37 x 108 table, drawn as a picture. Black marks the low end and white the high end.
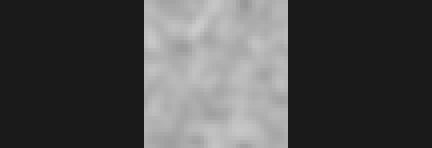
The table splits into one row of 3 panels. Panel 1,1: very low, flat. Panel 1,2: high, blotchy, faint in contrast. Panel 1,3: very low, flat.
